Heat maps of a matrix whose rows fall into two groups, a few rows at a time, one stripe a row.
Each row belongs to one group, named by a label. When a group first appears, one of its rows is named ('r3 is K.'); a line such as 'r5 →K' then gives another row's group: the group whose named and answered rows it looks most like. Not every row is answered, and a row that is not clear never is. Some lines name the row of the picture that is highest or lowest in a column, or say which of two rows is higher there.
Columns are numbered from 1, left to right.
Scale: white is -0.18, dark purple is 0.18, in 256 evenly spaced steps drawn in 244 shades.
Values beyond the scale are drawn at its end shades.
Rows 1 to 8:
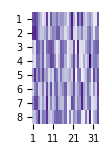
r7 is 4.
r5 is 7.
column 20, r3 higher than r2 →No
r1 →4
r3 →7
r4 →7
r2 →4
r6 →4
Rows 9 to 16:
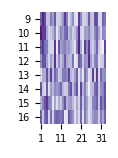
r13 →7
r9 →4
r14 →7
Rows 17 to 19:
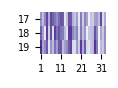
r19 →7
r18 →7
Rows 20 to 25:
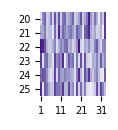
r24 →4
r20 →4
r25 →7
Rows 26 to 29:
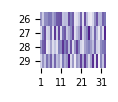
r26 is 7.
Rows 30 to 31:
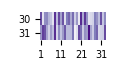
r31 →4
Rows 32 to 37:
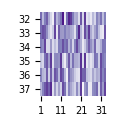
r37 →7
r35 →7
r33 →4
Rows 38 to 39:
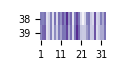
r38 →4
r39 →4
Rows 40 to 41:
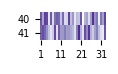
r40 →7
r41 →4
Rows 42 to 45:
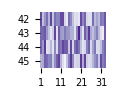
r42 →7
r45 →7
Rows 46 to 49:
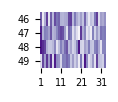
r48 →4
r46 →7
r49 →7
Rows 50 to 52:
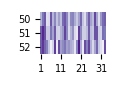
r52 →4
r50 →4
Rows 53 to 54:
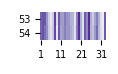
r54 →4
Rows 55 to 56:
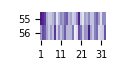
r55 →4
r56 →4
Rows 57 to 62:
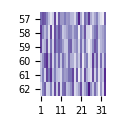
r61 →7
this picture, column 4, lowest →62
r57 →4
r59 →7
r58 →7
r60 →7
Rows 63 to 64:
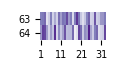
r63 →4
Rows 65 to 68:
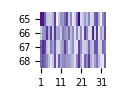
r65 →4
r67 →4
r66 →7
